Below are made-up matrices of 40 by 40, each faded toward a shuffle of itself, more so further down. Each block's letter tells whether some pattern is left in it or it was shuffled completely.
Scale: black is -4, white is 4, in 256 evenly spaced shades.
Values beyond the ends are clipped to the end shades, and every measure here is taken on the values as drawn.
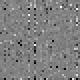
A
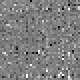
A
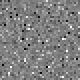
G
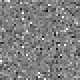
G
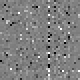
A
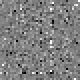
A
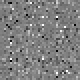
A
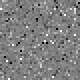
G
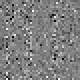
A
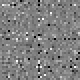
A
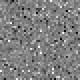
G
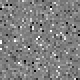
G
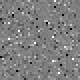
G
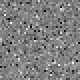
G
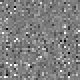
A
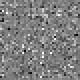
A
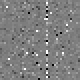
A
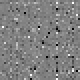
A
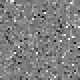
G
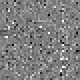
A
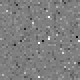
G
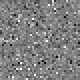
G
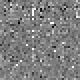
A
